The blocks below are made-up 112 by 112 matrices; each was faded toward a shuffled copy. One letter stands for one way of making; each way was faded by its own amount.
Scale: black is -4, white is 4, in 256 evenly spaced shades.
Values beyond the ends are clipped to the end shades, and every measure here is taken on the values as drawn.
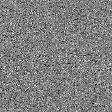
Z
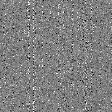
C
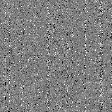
C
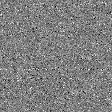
Z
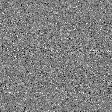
Z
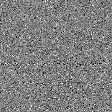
Z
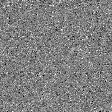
Z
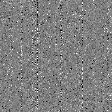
C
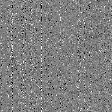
C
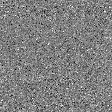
Z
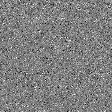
Z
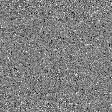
Z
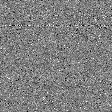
Z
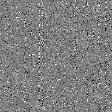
C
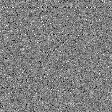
Z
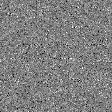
Z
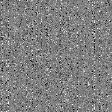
C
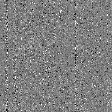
C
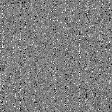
C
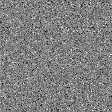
Z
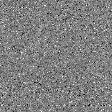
Z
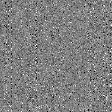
C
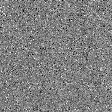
Z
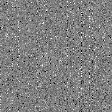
C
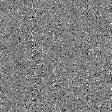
C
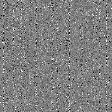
C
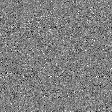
Z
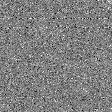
Z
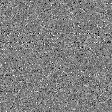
Z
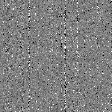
C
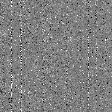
C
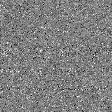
Z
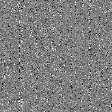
C
